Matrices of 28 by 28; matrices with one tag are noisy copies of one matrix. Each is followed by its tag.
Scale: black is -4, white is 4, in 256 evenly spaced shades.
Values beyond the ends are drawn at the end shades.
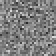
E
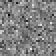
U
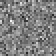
U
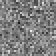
E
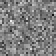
U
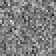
U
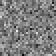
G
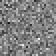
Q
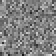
G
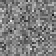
U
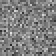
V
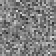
E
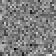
G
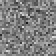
E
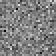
V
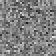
E
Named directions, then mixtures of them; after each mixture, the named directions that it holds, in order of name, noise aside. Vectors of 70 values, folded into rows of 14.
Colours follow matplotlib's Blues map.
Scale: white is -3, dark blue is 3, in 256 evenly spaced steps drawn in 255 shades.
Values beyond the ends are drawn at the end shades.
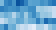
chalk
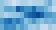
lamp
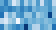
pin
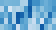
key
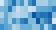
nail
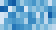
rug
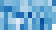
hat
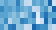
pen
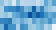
hat, lamp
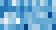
pin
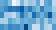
lamp, pin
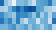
lamp, nail, rug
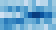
lamp, nail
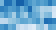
chalk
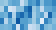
key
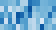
key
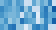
pen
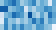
hat, rug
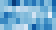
lamp, pin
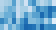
chalk, nail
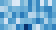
chalk, pen, pin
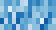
key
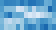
lamp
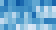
chalk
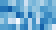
hat, pen, pin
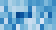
key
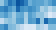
chalk
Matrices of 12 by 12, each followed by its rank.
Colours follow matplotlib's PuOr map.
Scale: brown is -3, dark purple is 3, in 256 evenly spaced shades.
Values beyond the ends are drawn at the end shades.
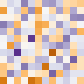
full rank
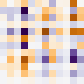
two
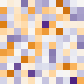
full rank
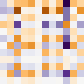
two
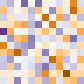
full rank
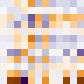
two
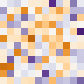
full rank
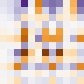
two
